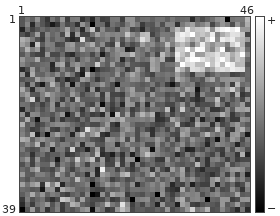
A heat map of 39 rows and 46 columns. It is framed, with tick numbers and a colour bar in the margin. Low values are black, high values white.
The halves do not mirror each other. An odd patch, higher than its surroundings, sits in the top right. The ninth with the highest average is the top right. No regular stripes run through it.
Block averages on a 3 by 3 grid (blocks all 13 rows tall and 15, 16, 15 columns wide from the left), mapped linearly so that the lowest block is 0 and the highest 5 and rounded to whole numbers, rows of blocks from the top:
015
000
000
